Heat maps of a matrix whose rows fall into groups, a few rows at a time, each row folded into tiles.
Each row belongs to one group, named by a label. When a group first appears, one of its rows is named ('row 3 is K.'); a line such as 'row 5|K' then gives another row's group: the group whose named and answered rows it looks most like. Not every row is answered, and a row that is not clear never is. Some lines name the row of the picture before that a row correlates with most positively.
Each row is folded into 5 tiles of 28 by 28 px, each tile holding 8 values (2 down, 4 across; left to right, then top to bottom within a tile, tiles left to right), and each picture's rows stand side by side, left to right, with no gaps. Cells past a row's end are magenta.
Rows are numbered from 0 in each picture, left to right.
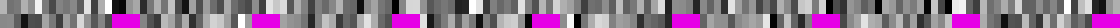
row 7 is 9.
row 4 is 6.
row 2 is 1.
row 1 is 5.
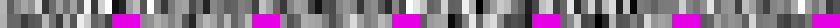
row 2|5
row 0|9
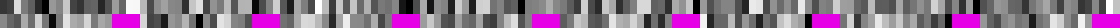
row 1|9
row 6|6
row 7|5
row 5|9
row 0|5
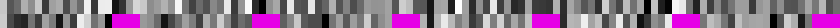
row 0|9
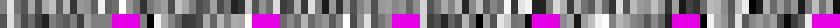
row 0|6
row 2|5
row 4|6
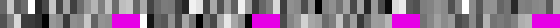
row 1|9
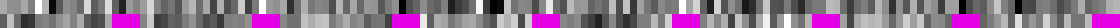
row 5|5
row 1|6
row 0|9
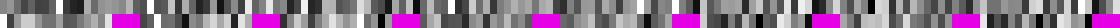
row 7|9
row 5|9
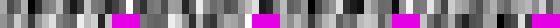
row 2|1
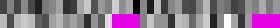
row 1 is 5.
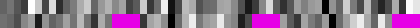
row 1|1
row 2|5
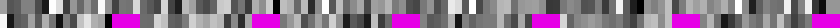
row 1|1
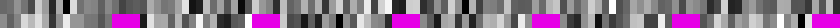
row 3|5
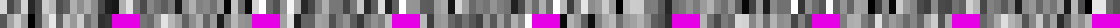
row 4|1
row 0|1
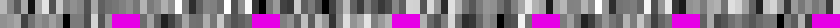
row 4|9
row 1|9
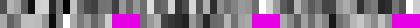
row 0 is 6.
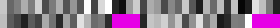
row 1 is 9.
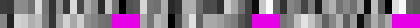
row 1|1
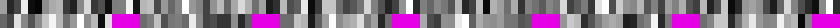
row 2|1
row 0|1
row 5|1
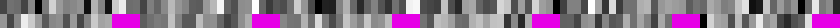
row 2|5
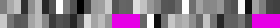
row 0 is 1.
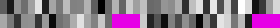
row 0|5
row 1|9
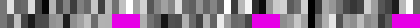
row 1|9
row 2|1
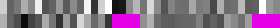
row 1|6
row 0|9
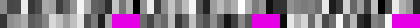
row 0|1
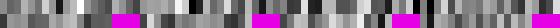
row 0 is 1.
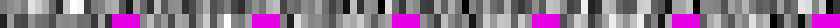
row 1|5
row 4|1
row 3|5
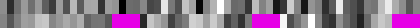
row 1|1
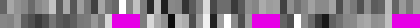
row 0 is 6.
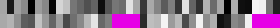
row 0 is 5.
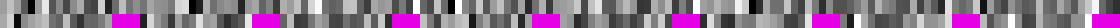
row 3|6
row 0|6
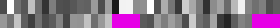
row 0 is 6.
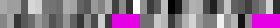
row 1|1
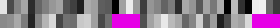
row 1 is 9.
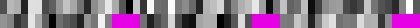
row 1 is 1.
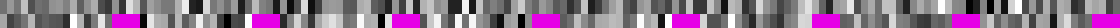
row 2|1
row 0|5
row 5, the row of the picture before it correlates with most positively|0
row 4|1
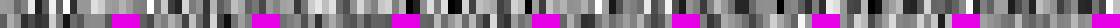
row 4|9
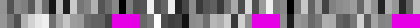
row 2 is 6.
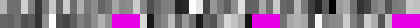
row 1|9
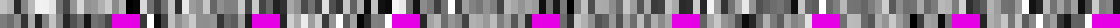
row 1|6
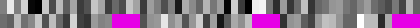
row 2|1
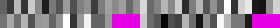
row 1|9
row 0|5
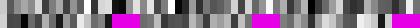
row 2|1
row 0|9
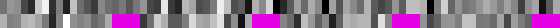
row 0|6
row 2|5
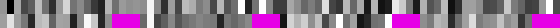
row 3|1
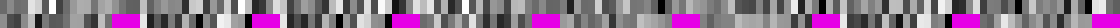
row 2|9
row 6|9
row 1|9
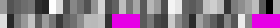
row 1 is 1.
